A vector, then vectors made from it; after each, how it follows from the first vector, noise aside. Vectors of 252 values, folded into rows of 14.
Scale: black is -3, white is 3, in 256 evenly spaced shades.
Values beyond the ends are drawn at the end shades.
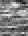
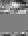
partly zeroed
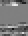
partly zeroed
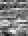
reversed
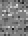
partly zeroed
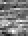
reversed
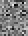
sign-scrambled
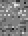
partly zeroed
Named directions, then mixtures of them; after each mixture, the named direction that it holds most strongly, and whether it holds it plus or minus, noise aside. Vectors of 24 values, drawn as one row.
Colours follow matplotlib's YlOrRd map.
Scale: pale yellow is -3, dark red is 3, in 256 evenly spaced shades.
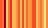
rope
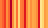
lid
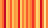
rope, plus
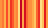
lid, plus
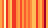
rope, minus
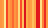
rope, minus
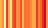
rope, minus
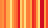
lid, minus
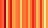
rope, plus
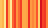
lid, minus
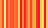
rope, minus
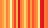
lid, minus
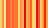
rope, minus
